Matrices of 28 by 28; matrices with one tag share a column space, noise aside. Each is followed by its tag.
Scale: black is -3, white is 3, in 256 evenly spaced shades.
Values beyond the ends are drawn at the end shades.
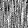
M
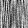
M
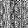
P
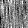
M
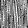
M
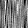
M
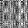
P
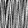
M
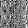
P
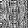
P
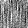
M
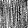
M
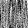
M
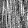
M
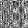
P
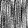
M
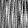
M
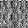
P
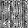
P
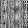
P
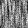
M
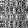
P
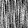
M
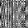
P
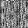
P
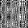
P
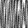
M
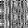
P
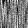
M
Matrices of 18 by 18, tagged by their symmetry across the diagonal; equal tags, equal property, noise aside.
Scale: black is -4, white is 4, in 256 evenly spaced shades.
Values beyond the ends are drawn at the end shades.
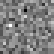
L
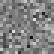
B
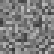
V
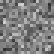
V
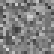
L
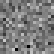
B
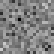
V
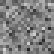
V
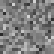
L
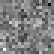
L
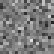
B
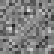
V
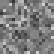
V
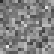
V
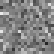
B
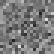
V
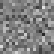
B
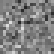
L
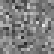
L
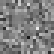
L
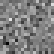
B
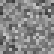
V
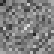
V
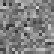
B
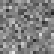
L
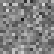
B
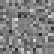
L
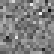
B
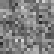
L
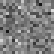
B
